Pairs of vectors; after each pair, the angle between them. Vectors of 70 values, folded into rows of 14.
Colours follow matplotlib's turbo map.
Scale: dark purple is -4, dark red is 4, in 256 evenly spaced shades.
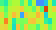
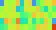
orthogonal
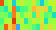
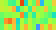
partly aligned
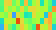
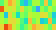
orthogonal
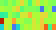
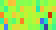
partly opposed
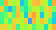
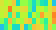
partly opposed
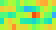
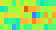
nearly opposite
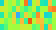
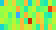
nearly parallel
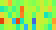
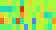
nearly parallel
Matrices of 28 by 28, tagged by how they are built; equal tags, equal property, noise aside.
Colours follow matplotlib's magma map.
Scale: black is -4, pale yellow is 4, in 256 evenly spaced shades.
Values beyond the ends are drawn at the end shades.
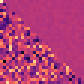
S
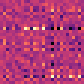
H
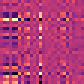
H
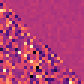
S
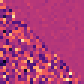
S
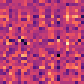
H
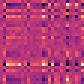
H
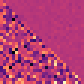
S
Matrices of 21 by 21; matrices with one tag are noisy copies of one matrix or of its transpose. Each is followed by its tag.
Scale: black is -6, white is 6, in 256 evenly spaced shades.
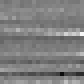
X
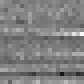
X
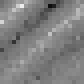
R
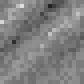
R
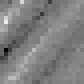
R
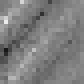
R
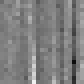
X
